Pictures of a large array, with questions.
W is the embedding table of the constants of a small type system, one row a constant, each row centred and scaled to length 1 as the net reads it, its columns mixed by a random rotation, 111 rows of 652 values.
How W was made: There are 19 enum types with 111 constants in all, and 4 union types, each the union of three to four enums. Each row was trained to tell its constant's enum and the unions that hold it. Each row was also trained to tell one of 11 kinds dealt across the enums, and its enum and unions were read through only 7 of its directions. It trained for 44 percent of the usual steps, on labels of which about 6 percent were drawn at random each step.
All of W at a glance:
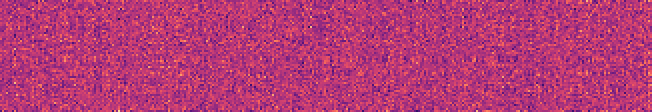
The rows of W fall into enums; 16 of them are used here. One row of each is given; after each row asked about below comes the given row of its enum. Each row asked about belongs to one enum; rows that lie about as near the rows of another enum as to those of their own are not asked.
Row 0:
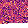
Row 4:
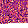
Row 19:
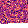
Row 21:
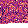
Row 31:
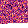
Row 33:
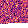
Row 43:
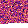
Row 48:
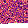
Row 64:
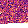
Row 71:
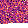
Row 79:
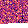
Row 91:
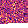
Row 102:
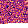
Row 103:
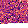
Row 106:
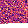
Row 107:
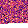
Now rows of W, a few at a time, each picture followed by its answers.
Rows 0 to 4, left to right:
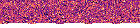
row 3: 4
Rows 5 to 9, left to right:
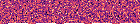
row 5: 43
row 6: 64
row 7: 33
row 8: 4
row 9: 106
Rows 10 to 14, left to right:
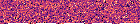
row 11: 0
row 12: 31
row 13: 103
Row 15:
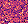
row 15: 107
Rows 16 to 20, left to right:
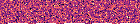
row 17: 64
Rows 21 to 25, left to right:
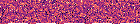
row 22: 64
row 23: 33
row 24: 21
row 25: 48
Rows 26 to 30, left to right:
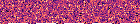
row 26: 4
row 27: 4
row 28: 64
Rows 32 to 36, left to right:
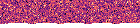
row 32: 106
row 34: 21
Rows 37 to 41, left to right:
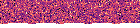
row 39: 91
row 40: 19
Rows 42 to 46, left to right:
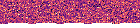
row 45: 79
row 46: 0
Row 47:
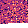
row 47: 19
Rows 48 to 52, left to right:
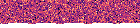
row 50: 64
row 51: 71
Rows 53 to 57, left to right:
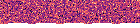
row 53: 79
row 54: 33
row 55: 64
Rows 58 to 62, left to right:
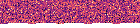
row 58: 48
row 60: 0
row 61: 43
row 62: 71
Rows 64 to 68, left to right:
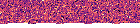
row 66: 106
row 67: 71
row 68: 91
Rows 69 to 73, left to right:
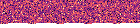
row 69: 33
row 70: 102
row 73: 31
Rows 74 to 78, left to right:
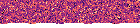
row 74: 21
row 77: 106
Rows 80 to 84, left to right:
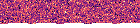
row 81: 31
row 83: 79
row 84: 21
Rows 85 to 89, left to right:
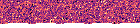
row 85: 31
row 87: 106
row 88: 19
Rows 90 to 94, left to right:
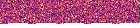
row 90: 79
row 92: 21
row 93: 0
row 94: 91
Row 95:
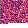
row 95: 79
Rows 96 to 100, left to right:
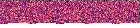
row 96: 4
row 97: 0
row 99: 21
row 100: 91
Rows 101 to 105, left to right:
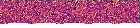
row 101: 106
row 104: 43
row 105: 0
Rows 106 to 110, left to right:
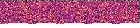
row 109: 71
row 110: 91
